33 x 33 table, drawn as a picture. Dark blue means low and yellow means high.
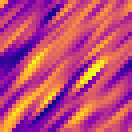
Streaks slant up to the right. No overall slope runs across the table. Neither half mirrors the other. The values follow a bell shape.
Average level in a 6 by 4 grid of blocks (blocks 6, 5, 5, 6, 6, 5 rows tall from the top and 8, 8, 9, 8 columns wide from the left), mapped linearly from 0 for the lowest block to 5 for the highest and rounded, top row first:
2144 / 3243 / 0534 / 2432 / 3333 / 3133
